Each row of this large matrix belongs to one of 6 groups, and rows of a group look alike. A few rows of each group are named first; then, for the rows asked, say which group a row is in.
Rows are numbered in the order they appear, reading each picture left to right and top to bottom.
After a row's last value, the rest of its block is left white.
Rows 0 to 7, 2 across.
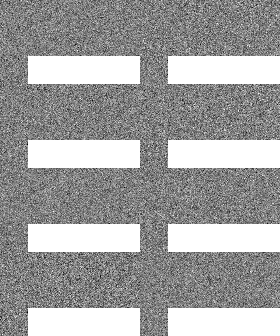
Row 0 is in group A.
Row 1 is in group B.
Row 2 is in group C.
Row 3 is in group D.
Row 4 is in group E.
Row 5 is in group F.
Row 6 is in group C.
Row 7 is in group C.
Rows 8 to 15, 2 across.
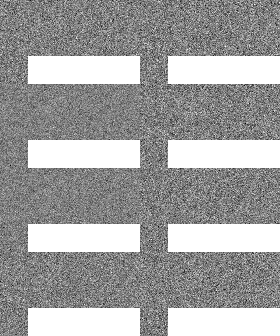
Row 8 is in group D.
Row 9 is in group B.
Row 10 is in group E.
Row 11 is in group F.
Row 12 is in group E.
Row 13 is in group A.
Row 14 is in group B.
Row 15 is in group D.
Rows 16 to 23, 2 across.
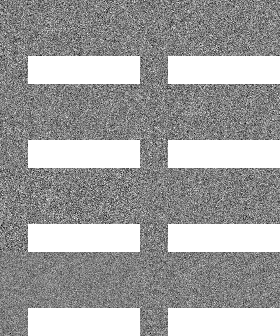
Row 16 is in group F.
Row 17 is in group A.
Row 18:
B
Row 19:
F
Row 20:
A
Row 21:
D
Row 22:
E
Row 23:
E
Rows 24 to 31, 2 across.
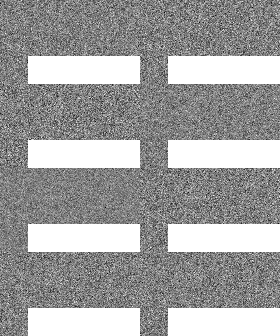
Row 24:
B
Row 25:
B
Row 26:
D
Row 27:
E
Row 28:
F
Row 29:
F
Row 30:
C
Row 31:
D
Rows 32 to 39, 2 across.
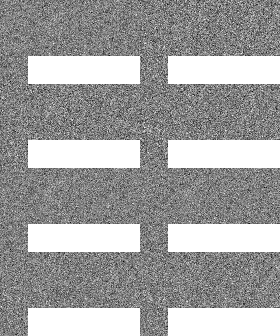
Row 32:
E
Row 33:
B
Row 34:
C
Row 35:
B
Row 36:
E
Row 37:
E
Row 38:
B
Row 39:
B
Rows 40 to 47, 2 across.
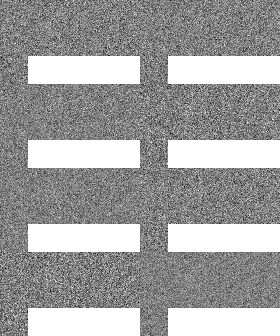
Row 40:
E
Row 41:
D
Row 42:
D
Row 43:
F
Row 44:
C
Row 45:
D
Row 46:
C
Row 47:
E
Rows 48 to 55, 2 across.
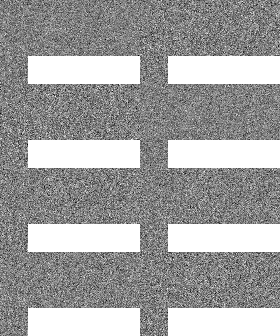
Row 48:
F
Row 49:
B
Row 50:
B
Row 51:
E
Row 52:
D
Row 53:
C
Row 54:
D
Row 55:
C
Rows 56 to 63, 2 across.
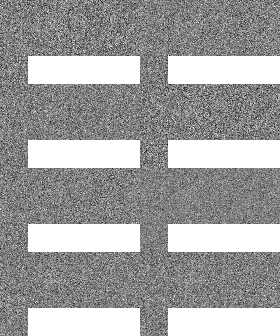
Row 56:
C
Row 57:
D
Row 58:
A
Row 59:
C
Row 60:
D
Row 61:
E
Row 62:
F
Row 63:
F
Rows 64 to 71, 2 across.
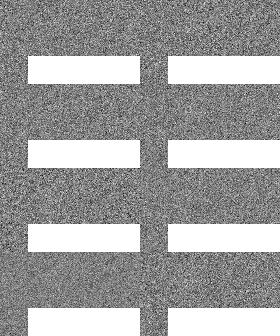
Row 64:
D
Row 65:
C
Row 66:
D
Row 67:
F
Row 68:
E
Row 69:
B
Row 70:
E
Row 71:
F
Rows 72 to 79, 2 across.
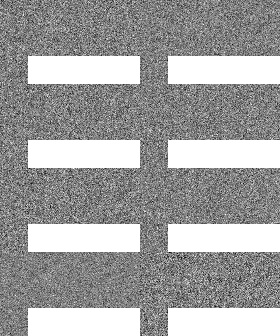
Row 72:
F
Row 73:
C
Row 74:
C
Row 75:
B
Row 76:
C
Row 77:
B
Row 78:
E
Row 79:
C
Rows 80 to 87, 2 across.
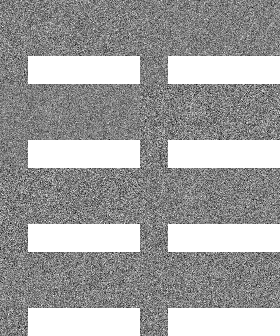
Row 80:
A
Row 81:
B
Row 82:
E
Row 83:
F
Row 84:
A
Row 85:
F
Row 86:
D
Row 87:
C
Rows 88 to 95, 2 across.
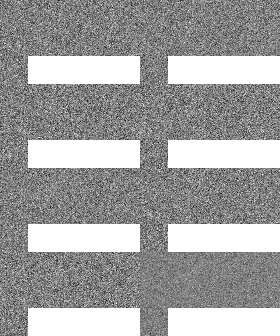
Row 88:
B
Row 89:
A
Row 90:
C
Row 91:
A
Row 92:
C
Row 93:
B
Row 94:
D
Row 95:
E
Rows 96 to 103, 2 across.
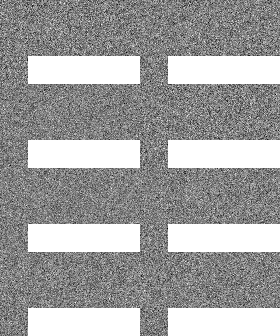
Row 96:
C
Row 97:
E
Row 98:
E
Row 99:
C
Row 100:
B
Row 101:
C
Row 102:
D
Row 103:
A
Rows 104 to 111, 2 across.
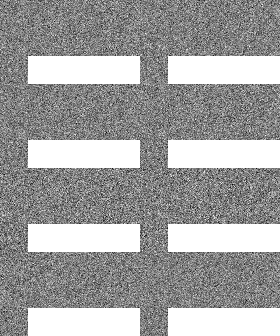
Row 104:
D
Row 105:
B
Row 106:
D
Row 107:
D
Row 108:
D
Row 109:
C
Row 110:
A
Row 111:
D
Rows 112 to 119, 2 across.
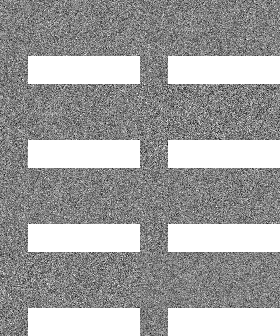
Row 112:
D
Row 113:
F
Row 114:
F
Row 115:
C
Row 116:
D
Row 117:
D
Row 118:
A
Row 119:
E
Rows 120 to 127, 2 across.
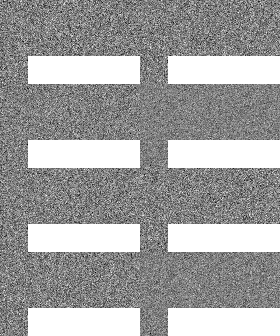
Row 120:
C
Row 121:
B
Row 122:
C
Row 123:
E
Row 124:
C
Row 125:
D
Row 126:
B
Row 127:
E
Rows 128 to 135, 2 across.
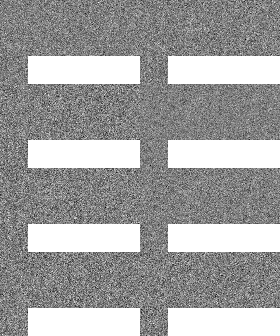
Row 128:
B
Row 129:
F
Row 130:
D
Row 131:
E
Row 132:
F
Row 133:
E
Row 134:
C
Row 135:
A
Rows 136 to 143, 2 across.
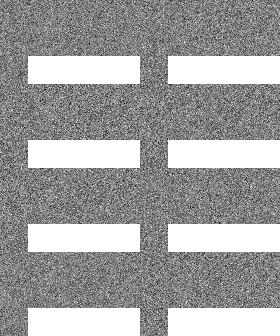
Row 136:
F
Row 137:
D
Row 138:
E
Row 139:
A
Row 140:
A
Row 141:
C
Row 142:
A
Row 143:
B
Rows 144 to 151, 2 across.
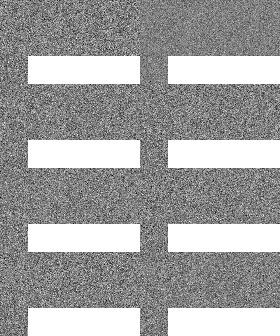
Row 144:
D
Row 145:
E
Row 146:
A
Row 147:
B
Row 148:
B
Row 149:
A
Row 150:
D
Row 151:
A
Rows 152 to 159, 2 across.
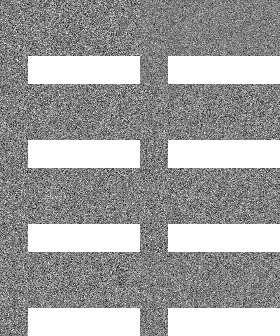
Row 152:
B
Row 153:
E
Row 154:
A
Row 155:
D
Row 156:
F
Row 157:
A
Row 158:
D
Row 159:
B
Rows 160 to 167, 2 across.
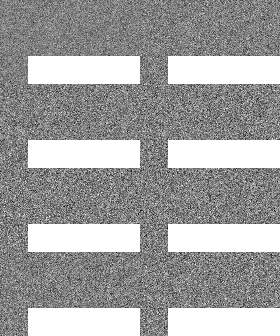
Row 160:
E
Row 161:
E
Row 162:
F
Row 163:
D
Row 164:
B
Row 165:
C
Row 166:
C
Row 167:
B
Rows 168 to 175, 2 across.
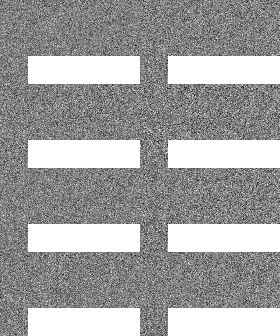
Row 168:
E
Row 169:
D
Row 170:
D
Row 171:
B
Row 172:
D
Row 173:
D
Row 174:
B
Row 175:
D
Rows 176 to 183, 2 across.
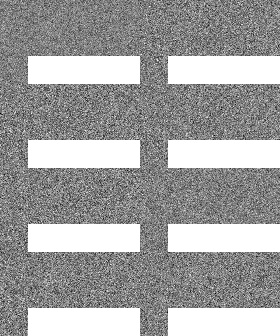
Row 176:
E
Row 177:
B
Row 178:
B
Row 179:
B
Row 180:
D
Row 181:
A
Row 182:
F
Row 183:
C
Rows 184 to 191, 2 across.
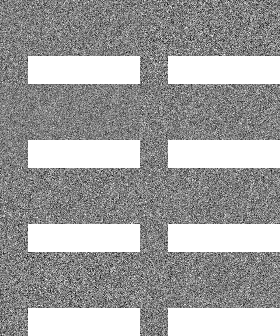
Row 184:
C
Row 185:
C
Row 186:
E
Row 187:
A
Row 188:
B
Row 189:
B
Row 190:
C
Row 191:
A
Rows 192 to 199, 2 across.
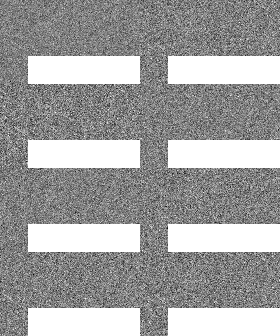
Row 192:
E
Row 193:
F
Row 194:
F
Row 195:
B
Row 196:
A
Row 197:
C
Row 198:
B
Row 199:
F
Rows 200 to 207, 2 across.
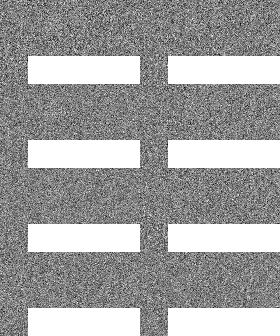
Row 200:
C
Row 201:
C
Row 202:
F
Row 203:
C
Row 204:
D
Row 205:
B
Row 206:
A
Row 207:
B
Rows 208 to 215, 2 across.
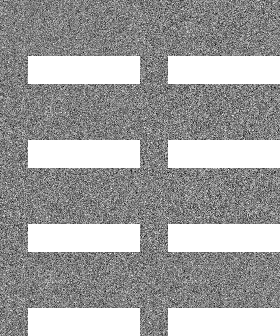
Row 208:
D
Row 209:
A
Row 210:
F
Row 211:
B
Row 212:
B
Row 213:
C
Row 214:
F
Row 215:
F
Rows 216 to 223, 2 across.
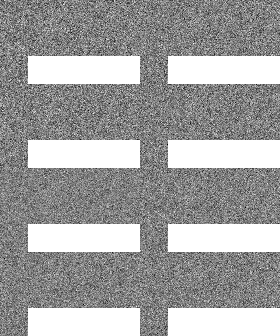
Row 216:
F
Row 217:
D
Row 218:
A
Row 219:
C
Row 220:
E
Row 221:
F
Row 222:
D
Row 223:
D
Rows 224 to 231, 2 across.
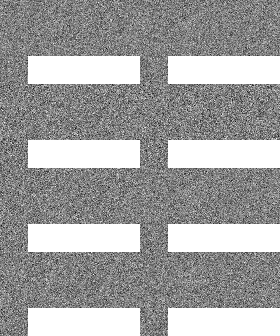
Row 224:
D
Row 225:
E
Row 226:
A
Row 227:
D
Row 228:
A
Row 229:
E
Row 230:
A
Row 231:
F
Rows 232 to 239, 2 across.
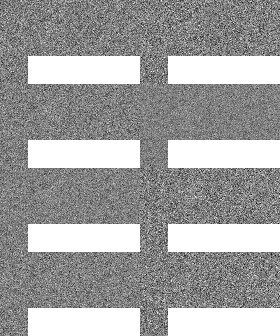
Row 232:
A
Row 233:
A
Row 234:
E
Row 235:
E
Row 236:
E
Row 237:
F
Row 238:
E
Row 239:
B
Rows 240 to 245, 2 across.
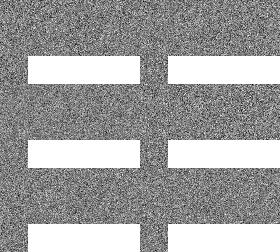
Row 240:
A
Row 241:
D
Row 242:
D
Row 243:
D
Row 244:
A
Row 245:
B
